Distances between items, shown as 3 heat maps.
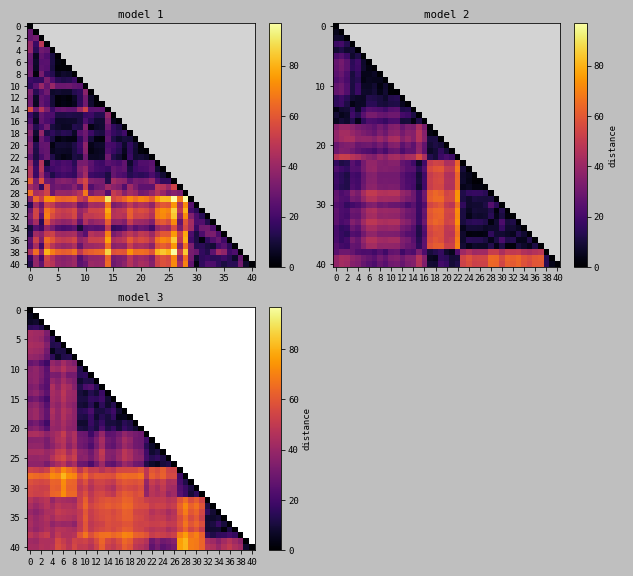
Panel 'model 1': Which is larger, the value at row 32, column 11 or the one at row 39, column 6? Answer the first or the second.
the first
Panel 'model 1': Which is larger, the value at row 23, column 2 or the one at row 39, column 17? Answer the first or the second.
the first
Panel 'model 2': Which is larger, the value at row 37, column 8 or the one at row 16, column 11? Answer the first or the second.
the first
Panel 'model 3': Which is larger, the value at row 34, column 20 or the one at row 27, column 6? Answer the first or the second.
the second
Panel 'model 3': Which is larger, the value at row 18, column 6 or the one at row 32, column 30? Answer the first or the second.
the second
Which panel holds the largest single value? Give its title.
model 1
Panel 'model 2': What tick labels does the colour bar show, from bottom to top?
0, 20, 40, 60, 80
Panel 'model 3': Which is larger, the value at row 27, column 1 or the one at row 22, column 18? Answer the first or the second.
the first
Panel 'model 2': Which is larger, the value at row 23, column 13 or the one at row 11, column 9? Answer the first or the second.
the first
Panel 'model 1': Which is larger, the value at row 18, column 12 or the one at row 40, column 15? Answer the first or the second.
the second
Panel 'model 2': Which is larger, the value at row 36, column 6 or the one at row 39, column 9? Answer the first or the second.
the first
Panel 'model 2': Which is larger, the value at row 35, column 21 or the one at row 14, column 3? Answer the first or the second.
the first
